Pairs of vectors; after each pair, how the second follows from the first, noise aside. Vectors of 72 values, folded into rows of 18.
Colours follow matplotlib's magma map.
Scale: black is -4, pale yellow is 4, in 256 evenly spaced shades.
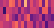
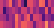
sign-scrambled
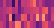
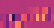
partly zeroed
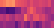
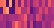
sign-scrambled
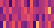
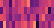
sign-scrambled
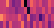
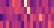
negated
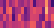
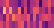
shuffled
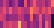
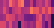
sign-scrambled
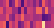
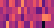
negated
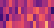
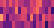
sign-scrambled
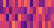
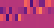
partly zeroed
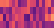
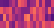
negated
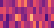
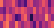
negated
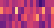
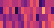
sign-scrambled
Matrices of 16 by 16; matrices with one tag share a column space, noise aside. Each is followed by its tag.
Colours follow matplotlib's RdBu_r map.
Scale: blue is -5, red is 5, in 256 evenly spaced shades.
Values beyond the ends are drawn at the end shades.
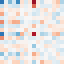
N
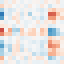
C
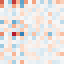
N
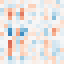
C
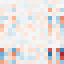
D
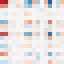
N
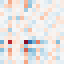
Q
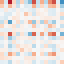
N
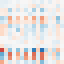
D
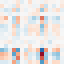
D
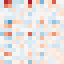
N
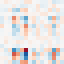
D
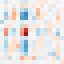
C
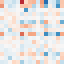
N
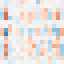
C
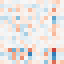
D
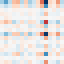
N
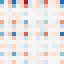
N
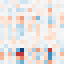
D
